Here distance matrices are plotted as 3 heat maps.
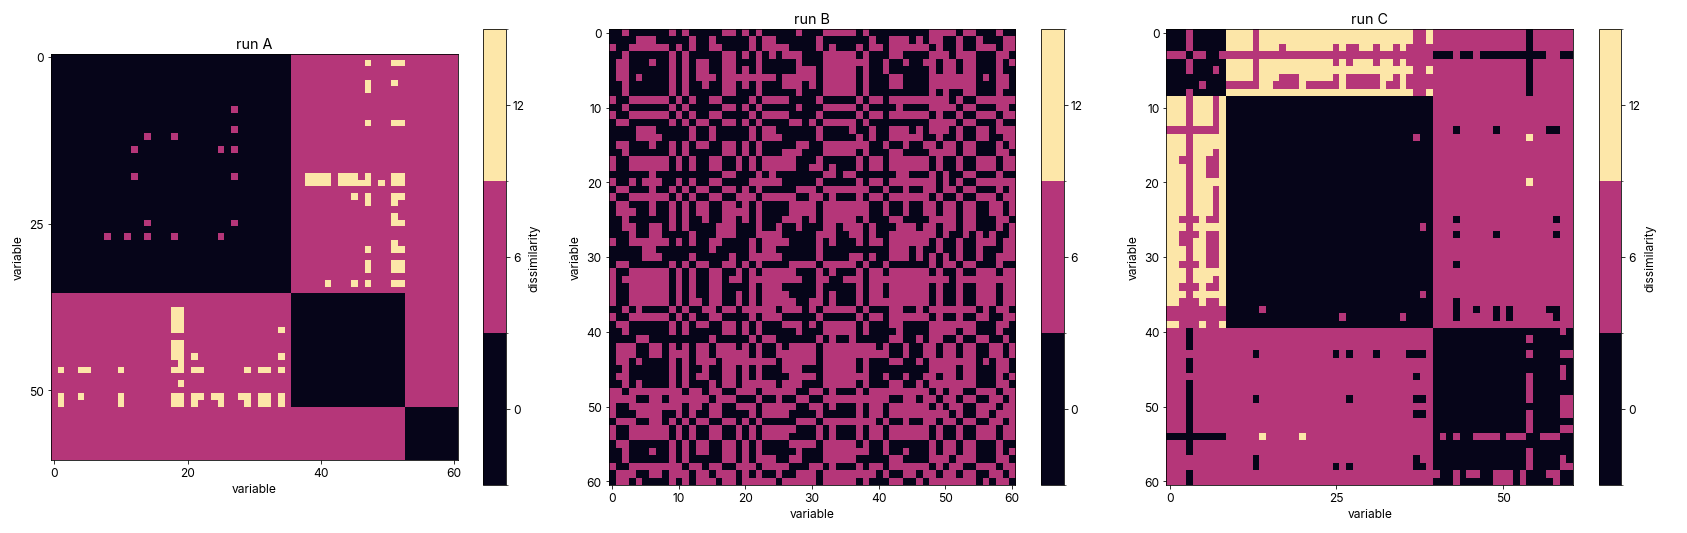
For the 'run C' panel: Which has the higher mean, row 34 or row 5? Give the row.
5
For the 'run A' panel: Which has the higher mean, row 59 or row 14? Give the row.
59
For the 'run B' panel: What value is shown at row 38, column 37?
6
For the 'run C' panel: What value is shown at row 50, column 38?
6
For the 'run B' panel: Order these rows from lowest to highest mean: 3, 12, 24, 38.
12, 3, 38, 24
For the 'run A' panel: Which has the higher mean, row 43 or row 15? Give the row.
43
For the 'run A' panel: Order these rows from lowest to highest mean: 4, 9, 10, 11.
9, 11, 4, 10
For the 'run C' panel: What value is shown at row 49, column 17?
6
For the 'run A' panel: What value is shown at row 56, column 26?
6
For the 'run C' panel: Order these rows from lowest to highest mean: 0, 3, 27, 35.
27, 35, 3, 0
